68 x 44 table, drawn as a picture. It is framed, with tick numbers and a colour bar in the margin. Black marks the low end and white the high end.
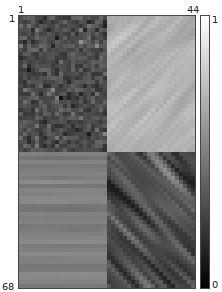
The table splits into 2 rows of 2 panels. Panel 1,1: low, fine-grained. Panel 1,2: high, slanting up to the right, faint in contrast. Panel 2,1: middling, streaked across, faint in contrast. Panel 2,2: low, slanting down to the right.
